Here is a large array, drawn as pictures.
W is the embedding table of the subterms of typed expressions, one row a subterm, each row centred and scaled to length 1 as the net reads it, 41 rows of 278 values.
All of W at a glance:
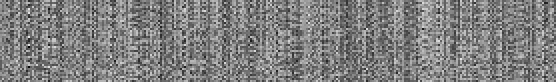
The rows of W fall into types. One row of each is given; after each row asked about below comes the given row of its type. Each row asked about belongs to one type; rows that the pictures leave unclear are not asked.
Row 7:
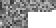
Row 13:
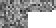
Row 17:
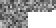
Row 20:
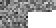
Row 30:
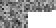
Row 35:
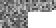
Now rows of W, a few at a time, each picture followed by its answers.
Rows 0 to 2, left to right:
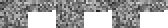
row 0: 13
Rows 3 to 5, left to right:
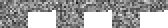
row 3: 20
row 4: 13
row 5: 13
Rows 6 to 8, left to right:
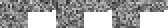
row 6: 17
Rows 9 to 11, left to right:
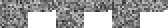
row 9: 13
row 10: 30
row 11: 7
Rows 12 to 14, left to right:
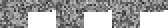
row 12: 13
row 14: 30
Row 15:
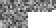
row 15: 17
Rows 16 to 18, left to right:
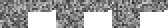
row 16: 35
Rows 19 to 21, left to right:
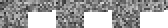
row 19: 13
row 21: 35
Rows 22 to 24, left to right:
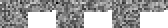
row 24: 35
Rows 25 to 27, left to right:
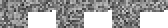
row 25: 13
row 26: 35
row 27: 20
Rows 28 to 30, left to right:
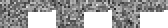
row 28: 7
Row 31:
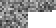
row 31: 30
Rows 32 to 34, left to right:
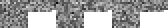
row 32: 7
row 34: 30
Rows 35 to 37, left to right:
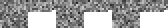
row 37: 17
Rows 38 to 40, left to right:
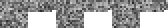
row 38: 30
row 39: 35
